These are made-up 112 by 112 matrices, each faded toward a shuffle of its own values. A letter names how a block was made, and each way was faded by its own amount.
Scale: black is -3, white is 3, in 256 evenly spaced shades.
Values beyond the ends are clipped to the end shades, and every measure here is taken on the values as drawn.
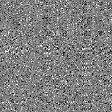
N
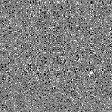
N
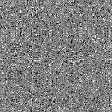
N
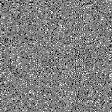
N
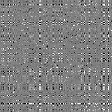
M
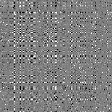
M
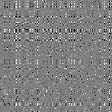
M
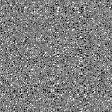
N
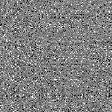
N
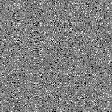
N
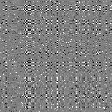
M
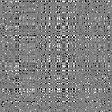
M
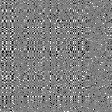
M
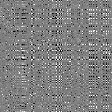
M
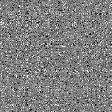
N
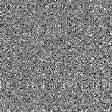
N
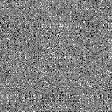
N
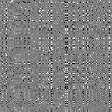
M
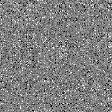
N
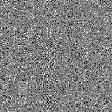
N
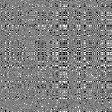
M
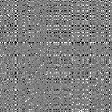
M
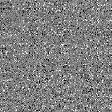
N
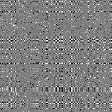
M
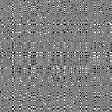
M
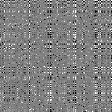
M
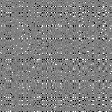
M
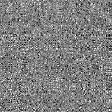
N
